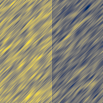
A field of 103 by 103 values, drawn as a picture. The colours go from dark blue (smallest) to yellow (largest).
The values follow a bell shape. A vertical seam about 50% of the way across splits the table, and the left part is higher. The grain runs diagonally up to the right.
